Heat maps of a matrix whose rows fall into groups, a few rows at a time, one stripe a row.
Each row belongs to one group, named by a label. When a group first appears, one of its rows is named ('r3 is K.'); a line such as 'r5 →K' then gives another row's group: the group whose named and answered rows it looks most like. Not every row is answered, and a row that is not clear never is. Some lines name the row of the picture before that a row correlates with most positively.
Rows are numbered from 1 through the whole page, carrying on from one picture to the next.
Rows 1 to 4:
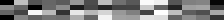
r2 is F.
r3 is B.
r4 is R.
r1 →R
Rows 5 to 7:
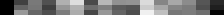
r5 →R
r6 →R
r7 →R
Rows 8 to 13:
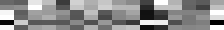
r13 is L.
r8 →B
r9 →B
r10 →L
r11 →L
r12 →R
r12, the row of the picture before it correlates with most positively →7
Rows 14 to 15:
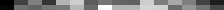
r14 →R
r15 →R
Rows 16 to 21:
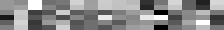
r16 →B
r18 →F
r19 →R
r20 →F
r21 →F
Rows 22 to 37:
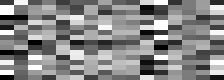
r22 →R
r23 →L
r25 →R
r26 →B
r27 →R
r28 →L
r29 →B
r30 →F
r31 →F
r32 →R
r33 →B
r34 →L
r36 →L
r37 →R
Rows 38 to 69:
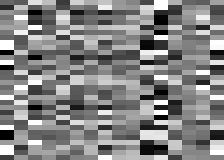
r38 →B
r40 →F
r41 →F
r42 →F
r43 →B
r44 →F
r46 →L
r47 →L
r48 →R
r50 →L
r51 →R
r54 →B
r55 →F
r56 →F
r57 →L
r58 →R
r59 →F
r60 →R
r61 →F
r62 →B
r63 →L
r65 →R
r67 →L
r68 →L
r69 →R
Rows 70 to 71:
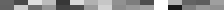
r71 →R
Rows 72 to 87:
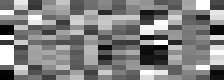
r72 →F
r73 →F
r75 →B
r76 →B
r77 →R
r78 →R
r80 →R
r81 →L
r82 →L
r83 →L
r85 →F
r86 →R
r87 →R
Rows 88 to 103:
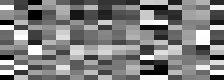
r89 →L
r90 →F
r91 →F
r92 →R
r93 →L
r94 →F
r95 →F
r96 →F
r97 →B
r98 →B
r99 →R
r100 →L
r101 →F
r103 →R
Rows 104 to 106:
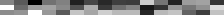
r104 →F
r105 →L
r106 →B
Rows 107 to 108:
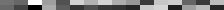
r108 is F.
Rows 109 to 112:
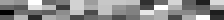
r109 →B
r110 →B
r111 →R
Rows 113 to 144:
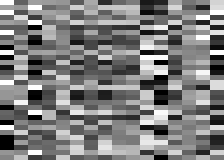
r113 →L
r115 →L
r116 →F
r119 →L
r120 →F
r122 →R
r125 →F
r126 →R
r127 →F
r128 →F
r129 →L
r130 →B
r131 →F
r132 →F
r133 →F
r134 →R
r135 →B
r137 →R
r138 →L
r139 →F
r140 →R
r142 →R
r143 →B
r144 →F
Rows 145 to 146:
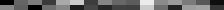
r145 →R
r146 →F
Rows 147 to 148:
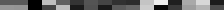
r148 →F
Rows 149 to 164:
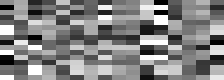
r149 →F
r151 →F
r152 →R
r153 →B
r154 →L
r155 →L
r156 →F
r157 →R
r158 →B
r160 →R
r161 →R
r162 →B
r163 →B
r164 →L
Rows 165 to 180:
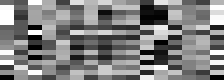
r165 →B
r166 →L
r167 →L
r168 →L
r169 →L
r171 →B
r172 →F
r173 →F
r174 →F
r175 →L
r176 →F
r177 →L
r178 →R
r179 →B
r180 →R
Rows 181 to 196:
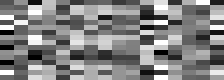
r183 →B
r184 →L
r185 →R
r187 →R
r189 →B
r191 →F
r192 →F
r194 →B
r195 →L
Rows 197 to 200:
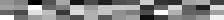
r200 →L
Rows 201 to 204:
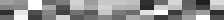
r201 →B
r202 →B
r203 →R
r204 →F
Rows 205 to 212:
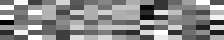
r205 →F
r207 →B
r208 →L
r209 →R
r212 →B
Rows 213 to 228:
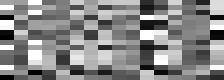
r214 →L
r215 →B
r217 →L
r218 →L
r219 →R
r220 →R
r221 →B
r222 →L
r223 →B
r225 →B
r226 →L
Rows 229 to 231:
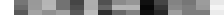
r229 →L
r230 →L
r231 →L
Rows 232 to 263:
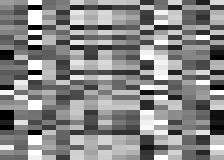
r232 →B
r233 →F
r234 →B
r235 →B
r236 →B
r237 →F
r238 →B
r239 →F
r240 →B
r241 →F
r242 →R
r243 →R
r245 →B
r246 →F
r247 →B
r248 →F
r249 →R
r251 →R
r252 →B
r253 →B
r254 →R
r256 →R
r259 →B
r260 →B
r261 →L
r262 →B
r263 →B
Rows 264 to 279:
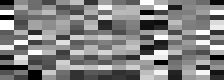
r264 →R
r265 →R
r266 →L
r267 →R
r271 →B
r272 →F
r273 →L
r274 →B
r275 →R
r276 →F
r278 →F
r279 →F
